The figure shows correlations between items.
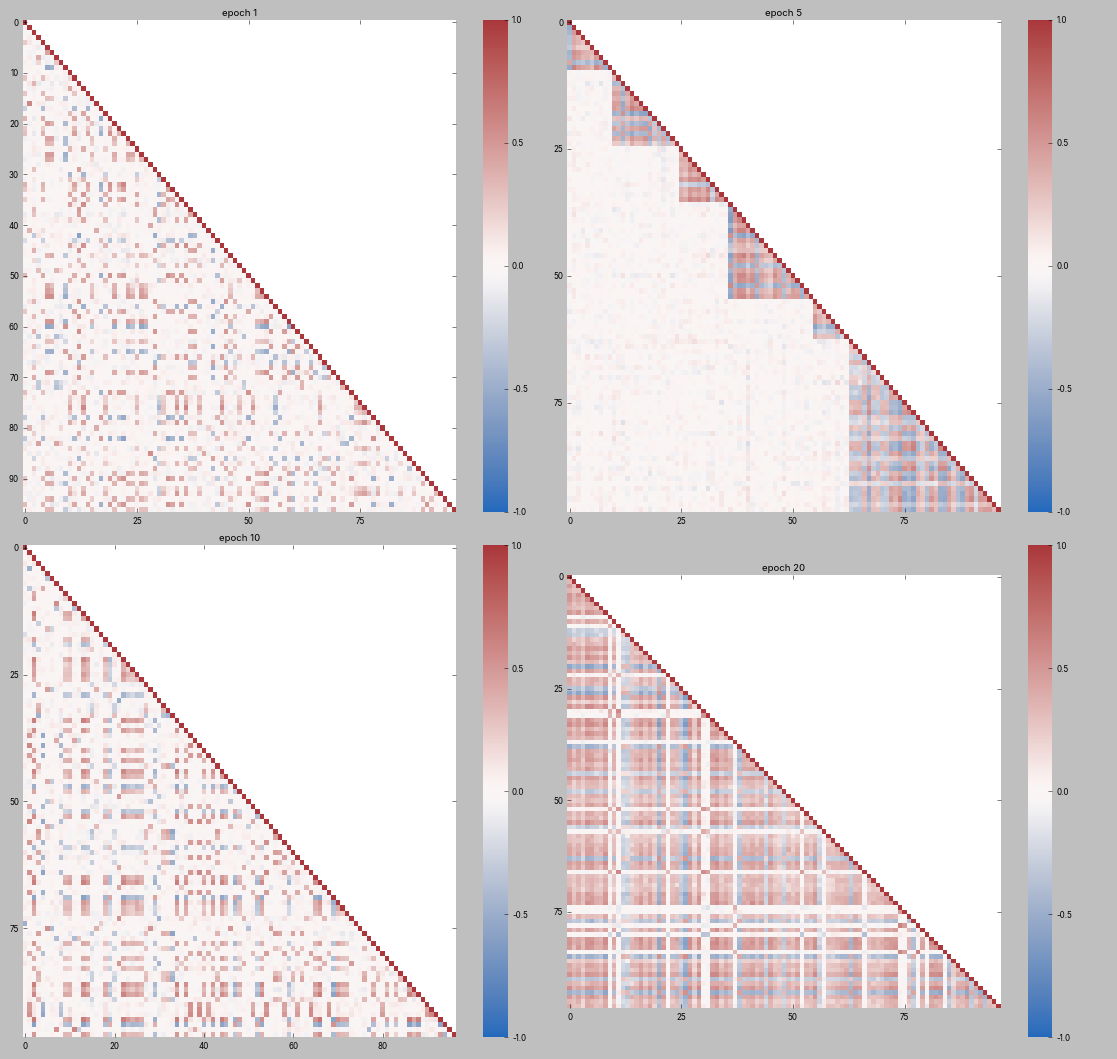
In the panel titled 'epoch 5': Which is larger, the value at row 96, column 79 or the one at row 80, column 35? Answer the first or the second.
the first
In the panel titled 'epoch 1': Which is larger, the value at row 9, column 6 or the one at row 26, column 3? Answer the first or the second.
the second
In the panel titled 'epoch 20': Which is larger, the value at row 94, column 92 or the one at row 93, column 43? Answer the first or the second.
the first
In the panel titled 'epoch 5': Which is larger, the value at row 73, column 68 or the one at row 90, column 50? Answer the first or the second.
the first
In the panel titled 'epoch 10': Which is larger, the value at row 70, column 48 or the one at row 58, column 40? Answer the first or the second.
the first
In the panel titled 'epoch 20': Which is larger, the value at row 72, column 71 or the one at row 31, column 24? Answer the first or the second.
the first
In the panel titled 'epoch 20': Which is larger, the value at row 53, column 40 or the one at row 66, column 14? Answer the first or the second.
the first
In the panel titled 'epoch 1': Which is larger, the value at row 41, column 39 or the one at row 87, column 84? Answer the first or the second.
the second
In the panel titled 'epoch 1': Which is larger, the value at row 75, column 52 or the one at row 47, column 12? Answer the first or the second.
the second
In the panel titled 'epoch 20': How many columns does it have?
97
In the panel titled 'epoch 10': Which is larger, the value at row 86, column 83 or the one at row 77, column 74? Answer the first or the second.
the first
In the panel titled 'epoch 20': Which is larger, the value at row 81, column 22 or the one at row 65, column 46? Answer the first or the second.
the second
